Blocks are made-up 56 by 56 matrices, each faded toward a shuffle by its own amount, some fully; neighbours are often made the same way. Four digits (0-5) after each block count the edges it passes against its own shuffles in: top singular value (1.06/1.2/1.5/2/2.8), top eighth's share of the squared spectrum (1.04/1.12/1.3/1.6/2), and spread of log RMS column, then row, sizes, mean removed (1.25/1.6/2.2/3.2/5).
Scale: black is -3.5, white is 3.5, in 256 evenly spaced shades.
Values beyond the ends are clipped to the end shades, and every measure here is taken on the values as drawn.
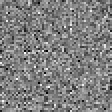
3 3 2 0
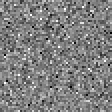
0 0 0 0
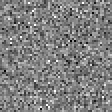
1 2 0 0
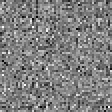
3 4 2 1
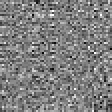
4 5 2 2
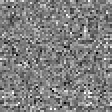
3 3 1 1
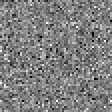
1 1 0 0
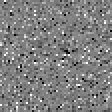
0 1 0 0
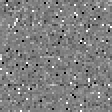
2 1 0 0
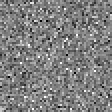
0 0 0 0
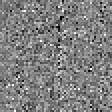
1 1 2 0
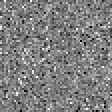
0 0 0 0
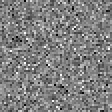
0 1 0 0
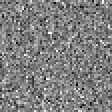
0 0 0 0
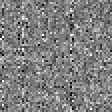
1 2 3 0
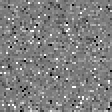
2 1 0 0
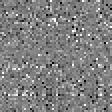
3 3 1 1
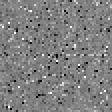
2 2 0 0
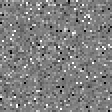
2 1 0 0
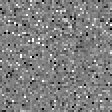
2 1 1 0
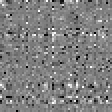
4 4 2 2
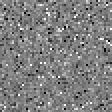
2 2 0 1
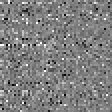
4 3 1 2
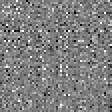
4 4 2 2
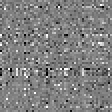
4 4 2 3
